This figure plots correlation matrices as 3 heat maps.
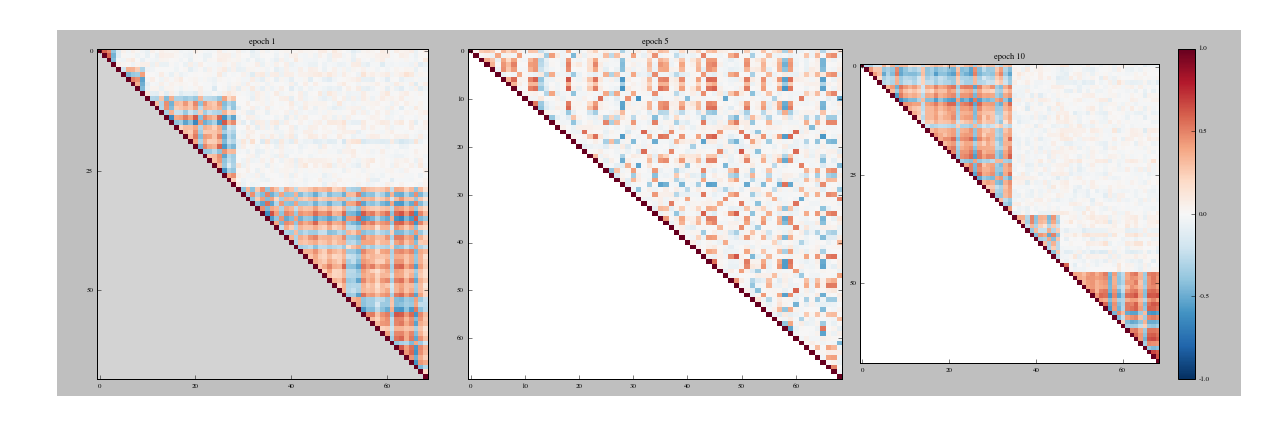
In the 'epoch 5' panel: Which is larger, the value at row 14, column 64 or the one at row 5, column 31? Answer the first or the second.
the second
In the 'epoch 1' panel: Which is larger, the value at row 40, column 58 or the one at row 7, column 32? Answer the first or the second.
the first
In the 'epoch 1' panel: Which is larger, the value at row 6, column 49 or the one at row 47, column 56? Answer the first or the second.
the second
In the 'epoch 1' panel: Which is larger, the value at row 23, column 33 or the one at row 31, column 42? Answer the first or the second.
the second
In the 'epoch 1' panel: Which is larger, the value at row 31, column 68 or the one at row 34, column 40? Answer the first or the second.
the second
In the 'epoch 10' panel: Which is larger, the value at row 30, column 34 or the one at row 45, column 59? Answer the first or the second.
the first
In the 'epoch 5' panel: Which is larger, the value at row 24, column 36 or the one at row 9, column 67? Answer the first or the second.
the second
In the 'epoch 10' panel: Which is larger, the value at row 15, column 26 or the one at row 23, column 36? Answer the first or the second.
the second
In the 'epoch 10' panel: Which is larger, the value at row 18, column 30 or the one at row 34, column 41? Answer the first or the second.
the first
